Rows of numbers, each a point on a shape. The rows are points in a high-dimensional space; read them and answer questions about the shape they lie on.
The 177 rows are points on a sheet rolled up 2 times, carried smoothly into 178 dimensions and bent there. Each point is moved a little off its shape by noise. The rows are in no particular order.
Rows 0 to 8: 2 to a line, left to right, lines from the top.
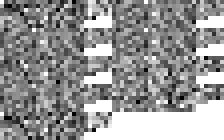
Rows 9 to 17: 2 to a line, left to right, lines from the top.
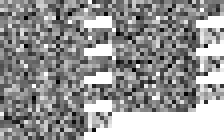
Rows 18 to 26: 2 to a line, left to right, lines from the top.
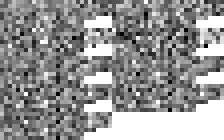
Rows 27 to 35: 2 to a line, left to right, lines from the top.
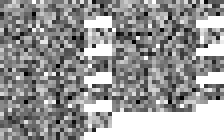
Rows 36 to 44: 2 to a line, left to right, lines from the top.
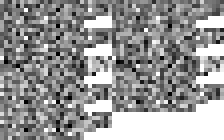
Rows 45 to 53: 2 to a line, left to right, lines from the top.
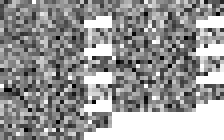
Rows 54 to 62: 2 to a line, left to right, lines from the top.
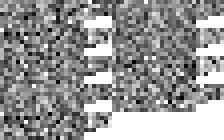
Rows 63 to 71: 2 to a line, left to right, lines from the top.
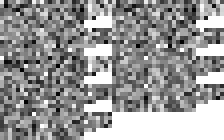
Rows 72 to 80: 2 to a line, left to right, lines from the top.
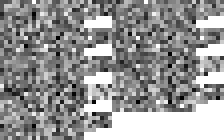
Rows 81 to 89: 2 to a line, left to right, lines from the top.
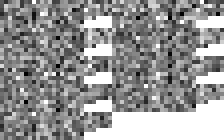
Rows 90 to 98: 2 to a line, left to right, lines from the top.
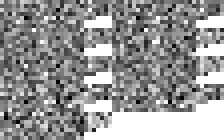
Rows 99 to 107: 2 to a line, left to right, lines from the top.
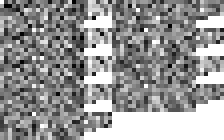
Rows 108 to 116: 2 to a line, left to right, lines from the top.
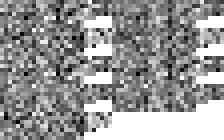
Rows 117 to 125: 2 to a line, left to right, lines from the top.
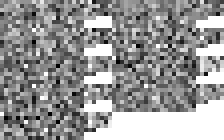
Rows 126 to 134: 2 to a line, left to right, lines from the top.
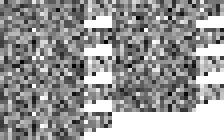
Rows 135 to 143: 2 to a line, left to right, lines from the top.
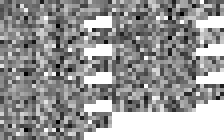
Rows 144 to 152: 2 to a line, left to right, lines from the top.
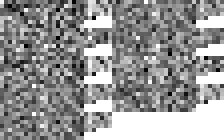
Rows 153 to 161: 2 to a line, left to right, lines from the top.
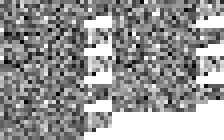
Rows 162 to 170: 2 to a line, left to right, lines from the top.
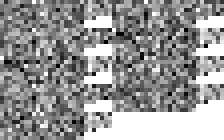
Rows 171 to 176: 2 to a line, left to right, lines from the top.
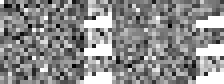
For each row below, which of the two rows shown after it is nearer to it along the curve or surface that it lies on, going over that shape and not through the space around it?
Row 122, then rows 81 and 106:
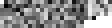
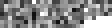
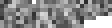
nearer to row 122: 81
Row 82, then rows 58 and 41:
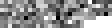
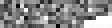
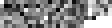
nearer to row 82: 58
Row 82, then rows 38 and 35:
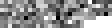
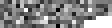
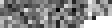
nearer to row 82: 38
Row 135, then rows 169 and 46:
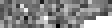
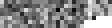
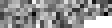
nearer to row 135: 169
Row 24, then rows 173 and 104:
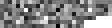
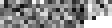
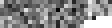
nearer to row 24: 104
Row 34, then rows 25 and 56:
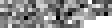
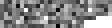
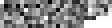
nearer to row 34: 25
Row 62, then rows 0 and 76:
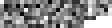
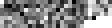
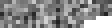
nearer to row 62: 0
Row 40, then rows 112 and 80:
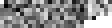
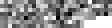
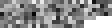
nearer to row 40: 80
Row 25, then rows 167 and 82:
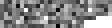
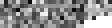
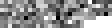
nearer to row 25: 82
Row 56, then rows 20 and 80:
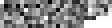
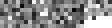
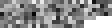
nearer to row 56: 20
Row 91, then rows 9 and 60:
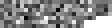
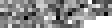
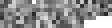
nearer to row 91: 9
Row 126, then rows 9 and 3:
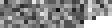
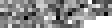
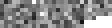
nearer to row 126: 3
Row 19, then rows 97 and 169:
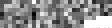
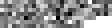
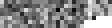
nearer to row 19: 97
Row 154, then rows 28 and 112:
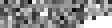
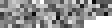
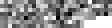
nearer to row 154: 28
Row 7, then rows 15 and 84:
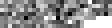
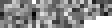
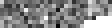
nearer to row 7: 15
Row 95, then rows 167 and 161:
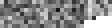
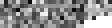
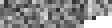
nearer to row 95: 161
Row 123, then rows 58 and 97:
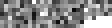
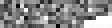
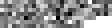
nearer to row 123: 97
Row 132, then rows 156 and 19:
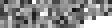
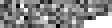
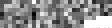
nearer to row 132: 19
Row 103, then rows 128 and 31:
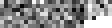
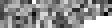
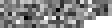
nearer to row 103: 128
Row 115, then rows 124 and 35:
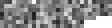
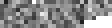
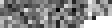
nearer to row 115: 124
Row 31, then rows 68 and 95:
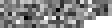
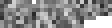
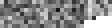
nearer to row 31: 95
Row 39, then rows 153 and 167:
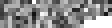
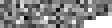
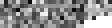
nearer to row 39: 167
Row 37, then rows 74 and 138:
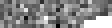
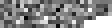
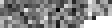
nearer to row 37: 138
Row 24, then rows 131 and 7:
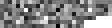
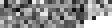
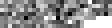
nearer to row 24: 7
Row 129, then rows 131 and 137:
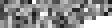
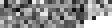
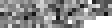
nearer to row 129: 131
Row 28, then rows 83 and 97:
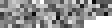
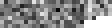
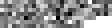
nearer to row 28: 97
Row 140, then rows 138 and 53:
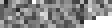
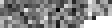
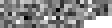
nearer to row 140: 138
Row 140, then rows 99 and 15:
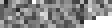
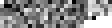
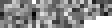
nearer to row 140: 15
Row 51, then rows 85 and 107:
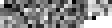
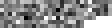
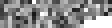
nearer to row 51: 107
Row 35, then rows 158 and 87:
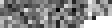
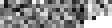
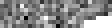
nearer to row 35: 87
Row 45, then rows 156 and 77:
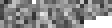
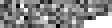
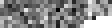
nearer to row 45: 77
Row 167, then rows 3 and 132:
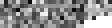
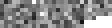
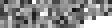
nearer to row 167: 132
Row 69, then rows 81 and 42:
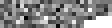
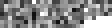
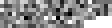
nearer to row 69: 42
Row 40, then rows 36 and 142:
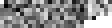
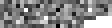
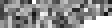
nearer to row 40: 142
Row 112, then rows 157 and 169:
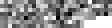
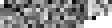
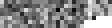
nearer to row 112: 169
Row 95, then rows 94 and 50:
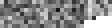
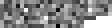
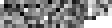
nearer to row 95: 94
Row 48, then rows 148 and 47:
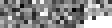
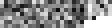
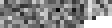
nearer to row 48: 148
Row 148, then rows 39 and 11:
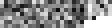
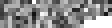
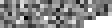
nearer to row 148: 39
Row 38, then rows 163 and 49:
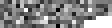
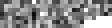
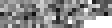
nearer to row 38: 49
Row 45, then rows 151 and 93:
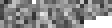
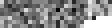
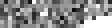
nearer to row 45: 151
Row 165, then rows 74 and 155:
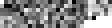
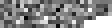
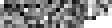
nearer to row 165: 155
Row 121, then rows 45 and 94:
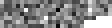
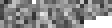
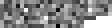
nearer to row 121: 94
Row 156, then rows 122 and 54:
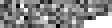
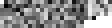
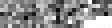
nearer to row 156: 54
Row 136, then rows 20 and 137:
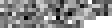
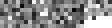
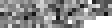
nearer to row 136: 137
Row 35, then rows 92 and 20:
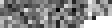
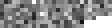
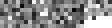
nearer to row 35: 92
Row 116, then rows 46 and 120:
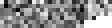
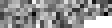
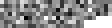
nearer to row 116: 46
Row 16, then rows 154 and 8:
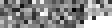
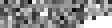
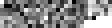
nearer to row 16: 154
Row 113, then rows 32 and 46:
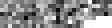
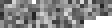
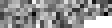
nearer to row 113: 46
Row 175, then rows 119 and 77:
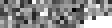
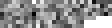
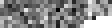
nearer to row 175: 119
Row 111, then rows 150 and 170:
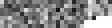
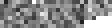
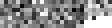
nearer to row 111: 150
